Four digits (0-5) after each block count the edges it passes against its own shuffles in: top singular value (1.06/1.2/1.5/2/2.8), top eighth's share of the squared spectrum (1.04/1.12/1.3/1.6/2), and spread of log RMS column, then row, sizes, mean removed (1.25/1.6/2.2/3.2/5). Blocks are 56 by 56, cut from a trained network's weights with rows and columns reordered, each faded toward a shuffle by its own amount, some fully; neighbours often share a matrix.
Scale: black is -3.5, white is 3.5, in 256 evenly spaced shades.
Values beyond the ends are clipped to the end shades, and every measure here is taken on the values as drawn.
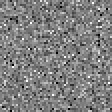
1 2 1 0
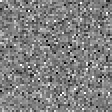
0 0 0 0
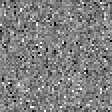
0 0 0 0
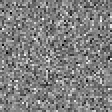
1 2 0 0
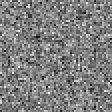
0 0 0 0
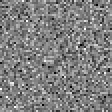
0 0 0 0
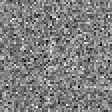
2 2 0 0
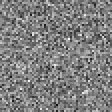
0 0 0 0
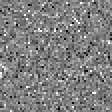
1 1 0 0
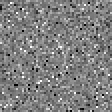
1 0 0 0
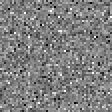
1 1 0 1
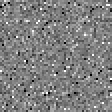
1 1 0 0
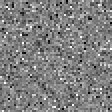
0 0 0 0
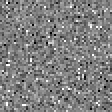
0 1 0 0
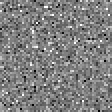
0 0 0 0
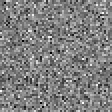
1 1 0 0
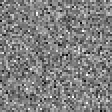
1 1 0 0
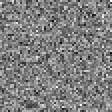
2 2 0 0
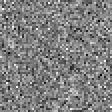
2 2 0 0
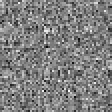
3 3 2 0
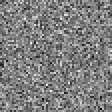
2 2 0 0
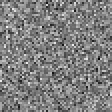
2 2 0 0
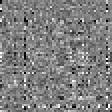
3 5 3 3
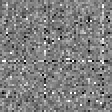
3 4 2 2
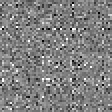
4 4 2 2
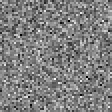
2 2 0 0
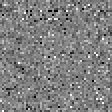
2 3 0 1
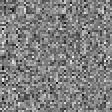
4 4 2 1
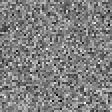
0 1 0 0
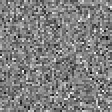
1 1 0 0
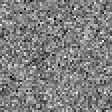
1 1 0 0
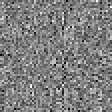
3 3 1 1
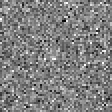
2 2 0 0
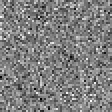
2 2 0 0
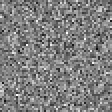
1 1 0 0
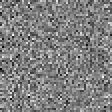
3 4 2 1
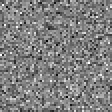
2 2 0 0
